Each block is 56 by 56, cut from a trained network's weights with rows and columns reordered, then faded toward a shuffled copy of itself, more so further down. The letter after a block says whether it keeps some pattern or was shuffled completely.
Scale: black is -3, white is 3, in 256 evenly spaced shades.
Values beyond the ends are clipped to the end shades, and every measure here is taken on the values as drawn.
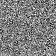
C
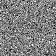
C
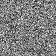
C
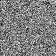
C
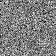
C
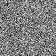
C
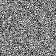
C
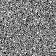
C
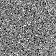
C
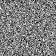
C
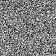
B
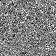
C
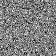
C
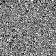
C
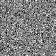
B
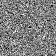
C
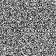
B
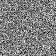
B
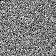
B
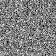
B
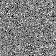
C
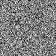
C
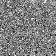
C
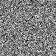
B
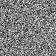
C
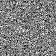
B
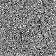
B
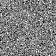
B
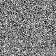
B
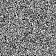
B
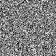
B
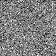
C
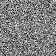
B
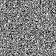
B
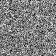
B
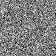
B
